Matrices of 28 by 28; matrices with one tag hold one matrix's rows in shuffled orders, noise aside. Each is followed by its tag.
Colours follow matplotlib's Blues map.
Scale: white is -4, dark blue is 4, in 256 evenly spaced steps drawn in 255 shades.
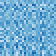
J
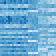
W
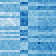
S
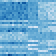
W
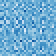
J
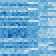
W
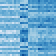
S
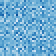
J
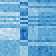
S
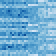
W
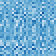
J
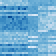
W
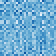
J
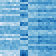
S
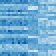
W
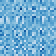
J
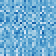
J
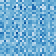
J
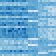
W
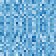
J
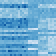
W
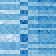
S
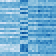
S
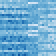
W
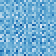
J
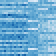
W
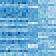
W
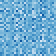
J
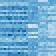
W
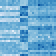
S
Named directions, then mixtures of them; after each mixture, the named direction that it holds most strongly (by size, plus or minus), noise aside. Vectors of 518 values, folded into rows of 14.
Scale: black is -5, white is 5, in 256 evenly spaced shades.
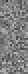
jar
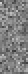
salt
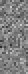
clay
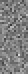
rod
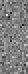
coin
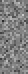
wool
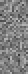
rod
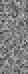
wool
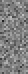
wool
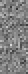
clay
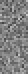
rod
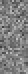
clay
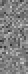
clay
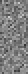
wool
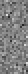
coin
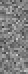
clay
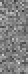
salt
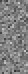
rod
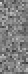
salt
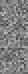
jar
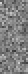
salt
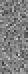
rod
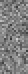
rod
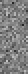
wool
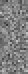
jar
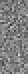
rod
